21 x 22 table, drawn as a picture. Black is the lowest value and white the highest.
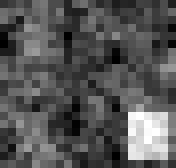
Ninth with the highest average: bottom right. Roughest part: bottom right. Odd patch: higher, in the bottom right. Stripes: none. Histogram: skewed, a long tail of high values. Mirror symmetry: none.
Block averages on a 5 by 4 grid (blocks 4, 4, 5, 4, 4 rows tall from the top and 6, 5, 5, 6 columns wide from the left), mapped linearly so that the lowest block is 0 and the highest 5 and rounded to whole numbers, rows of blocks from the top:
2 1 1 1 | 2 1 1 1 | 2 1 1 1 | 2 0 1 5 | 2 1 0 4
